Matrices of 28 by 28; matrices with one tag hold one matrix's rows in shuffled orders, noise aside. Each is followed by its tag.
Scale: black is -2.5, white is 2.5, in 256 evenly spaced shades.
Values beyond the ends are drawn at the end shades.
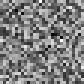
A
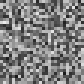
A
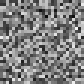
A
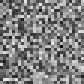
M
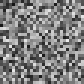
M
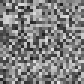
M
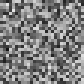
A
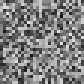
M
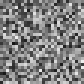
M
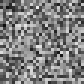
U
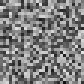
A
